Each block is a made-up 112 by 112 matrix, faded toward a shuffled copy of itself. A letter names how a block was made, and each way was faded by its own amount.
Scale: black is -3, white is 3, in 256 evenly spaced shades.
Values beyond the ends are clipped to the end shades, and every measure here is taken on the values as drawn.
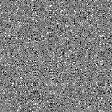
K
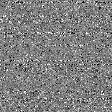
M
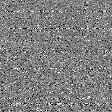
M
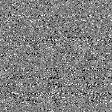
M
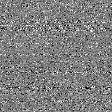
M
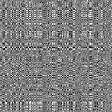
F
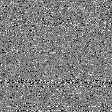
M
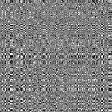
F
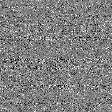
M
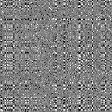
F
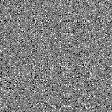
K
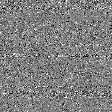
M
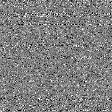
M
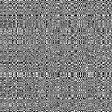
F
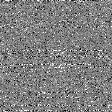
M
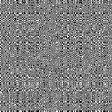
F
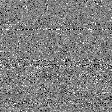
M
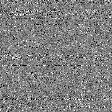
M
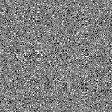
K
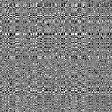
F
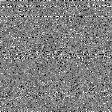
M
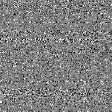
M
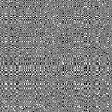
F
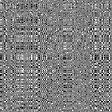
F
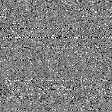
M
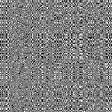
F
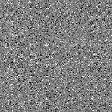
K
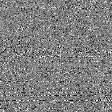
M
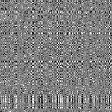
F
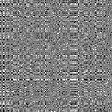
F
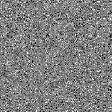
K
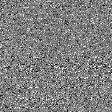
M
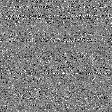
M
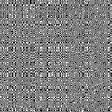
F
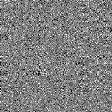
K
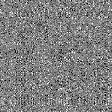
K
